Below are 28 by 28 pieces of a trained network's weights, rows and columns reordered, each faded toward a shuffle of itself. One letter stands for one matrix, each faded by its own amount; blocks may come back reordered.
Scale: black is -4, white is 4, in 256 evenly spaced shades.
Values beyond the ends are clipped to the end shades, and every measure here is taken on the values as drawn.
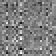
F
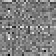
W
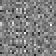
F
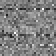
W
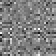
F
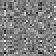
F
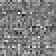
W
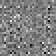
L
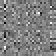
F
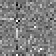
W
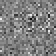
L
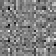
F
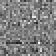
W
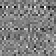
W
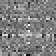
W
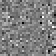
L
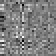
F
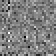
W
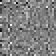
L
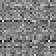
W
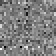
L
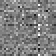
W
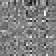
F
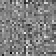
L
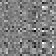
F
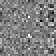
F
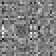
F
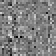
L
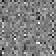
L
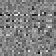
W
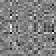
F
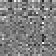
W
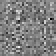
L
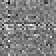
W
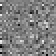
F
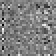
F
